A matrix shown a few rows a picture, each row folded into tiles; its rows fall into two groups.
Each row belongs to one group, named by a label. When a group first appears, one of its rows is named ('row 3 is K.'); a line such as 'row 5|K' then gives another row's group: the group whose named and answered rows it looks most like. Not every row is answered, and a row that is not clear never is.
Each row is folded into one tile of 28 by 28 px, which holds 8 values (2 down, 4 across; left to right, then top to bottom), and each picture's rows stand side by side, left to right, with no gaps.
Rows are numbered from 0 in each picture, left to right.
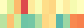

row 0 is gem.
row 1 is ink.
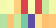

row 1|ink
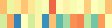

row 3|ink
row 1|gem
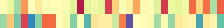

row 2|gem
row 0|gem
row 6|gem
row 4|gem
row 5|gem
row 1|ink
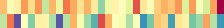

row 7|gem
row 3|ink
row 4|gem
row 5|ink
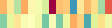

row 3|ink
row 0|ink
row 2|ink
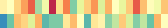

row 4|gem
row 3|ink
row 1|gem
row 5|ink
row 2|ink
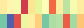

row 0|ink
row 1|gem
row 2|gem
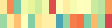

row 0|ink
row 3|gem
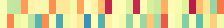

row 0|gem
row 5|gem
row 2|ink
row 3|gem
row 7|ink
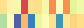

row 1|ink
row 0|gem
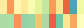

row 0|ink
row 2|ink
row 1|gem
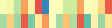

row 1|ink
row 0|gem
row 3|gem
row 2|gem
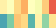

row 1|gem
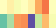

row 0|ink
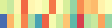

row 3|ink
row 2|gem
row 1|ink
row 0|gem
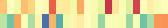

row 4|gem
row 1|gem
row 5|ink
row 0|ink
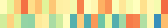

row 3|gem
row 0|gem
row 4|ink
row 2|gem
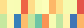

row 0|gem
